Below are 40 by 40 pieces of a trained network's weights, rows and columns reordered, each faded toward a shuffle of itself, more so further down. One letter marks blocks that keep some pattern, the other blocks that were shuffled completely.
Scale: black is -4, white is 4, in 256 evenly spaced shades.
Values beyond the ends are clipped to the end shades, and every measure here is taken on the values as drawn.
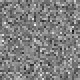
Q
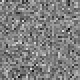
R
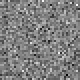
Q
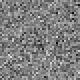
Q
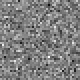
R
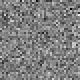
R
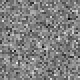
Q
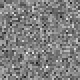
Q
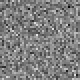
Q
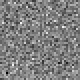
R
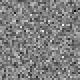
Q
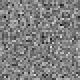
R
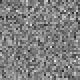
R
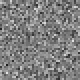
Q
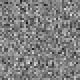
R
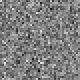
Q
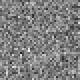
R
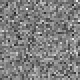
Q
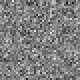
R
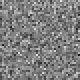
Q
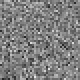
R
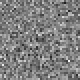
R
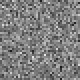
Q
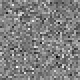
Q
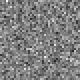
Q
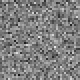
Q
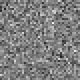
Q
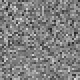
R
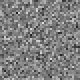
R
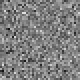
R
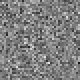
R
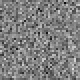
Q
